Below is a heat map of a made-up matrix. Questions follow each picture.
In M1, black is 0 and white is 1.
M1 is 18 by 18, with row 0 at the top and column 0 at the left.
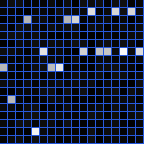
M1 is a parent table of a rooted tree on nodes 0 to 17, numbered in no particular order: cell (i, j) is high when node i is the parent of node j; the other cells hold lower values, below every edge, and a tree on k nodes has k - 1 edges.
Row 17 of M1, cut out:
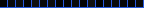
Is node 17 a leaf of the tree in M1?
yes
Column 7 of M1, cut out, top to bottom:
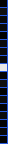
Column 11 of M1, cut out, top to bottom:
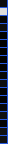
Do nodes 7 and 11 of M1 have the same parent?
no
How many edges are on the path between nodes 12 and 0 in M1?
3
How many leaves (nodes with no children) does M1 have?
12
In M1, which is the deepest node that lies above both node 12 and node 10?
6
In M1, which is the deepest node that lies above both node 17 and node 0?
8
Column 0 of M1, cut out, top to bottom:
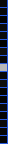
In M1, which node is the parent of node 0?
8
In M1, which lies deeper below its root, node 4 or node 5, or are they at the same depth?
node 4
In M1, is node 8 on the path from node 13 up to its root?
yes
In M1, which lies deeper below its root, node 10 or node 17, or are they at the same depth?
the same depth
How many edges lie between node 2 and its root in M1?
0
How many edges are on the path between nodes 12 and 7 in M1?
3
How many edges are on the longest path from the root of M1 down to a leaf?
6
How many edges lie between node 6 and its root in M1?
2
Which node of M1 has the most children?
6
